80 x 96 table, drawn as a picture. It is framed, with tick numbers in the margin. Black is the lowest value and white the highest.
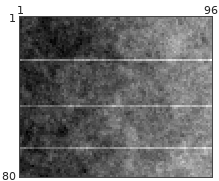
Grain: streaks across. Stripes: none. Odd lines: rows 22, 45 and 66. Ninth with the lowest average: top left. Slope: up to the right.
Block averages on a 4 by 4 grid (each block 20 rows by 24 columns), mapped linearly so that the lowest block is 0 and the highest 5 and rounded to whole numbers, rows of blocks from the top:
0135 | 1235 | 1234 | 1245
